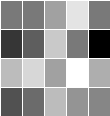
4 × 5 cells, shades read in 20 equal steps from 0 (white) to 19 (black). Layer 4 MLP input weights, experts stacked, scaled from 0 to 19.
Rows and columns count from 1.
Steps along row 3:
down up down up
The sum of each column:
43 36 23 20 44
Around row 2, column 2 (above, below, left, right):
10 3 15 4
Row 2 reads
15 12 4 10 19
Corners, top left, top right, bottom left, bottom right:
10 10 13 9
